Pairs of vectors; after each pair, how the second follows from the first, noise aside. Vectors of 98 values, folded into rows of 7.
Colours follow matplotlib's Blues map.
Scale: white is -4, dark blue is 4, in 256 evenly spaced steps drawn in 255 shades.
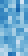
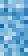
shuffled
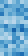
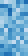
shuffled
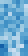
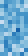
shuffled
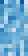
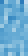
shrunk
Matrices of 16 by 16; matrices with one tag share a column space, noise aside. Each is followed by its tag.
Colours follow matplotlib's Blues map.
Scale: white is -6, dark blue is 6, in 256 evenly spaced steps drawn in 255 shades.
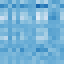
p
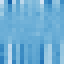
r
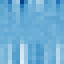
r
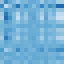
p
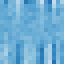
r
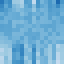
r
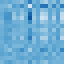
p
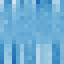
r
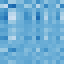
p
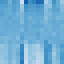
r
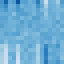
r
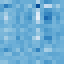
p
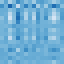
p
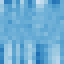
r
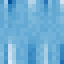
r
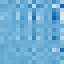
p
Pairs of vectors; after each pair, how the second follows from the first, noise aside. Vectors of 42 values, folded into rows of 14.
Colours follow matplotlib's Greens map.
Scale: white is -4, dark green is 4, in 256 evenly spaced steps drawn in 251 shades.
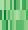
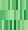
wrapped around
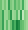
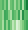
negated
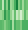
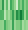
negated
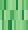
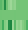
partly zeroed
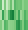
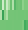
partly zeroed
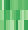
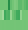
partly zeroed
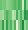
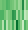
negated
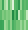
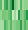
negated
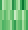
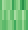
shrunk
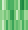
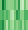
negated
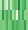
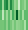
negated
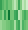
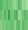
shrunk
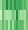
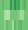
partly zeroed
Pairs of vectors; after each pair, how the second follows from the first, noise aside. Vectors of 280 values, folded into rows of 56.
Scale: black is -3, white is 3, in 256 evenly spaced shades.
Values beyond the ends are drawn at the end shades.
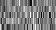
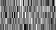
reversed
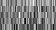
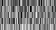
reversed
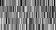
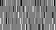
partly zeroed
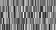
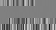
partly zeroed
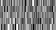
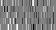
partly zeroed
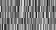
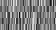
reversed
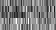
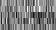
reversed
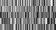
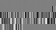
partly zeroed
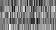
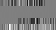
partly zeroed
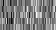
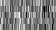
reversed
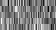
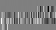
partly zeroed
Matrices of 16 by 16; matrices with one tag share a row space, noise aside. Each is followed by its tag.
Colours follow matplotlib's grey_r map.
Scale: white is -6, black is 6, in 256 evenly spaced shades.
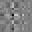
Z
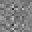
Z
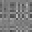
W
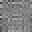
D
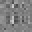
Z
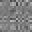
W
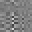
Z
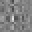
Z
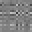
W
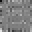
D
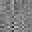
Z
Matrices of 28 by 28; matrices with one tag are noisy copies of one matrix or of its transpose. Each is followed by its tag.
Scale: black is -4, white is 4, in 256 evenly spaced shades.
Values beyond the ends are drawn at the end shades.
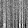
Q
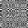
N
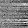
Q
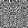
N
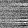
Q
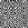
N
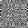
N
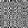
N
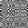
N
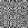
N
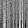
Q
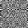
N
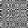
N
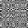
N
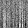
Q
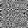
N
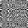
N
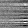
Q
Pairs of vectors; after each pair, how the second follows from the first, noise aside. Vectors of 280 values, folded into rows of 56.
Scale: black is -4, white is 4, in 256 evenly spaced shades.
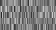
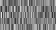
negated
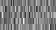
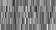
shuffled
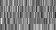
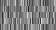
shuffled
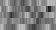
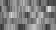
negated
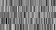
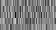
shuffled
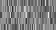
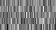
shuffled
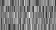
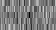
negated
